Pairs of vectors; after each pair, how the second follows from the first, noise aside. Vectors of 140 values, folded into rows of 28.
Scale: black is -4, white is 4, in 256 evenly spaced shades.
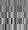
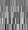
sign-scrambled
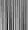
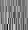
sign-scrambled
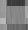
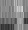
wrapped around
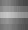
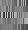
sign-scrambled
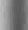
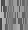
sign-scrambled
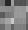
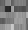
wrapped around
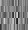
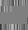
partly zeroed
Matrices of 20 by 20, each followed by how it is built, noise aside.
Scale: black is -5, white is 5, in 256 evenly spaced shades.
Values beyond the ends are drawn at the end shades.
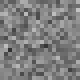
noise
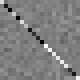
diagonal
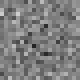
noise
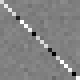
diagonal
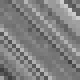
Toeplitz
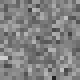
noise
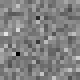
noise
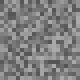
noise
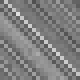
Toeplitz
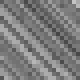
Toeplitz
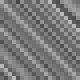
Toeplitz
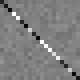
diagonal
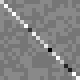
diagonal
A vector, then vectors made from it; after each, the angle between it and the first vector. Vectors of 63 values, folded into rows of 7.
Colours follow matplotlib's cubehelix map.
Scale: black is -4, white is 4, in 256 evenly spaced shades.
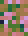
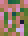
partly opposed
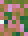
nearly opposite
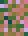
partly aligned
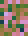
nearly parallel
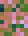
partly aligned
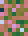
partly opposed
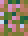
nearly opposite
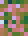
nearly opposite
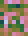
nearly parallel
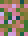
partly opposed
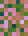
partly aligned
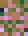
orthogonal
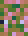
nearly parallel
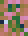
nearly parallel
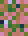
nearly parallel
